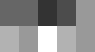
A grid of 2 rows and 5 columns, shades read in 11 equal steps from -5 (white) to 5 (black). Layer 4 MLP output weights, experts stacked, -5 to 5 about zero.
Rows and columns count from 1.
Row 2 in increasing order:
-5 -2 -2 -1 -1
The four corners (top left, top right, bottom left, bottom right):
1 -1 -2 -1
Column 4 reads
2 -2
